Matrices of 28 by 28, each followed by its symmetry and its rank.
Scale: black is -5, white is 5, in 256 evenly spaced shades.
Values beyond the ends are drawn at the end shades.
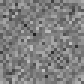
symmetric, full rank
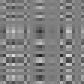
neither, rank one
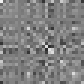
symmetric, rank three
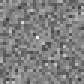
symmetric, full rank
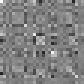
symmetric, rank three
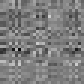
neither, rank three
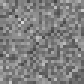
symmetric, full rank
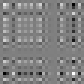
symmetric, rank one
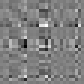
antisymmetric, rank two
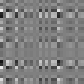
neither, rank one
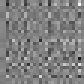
neither, rank three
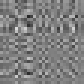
antisymmetric, rank two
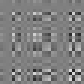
symmetric, rank one
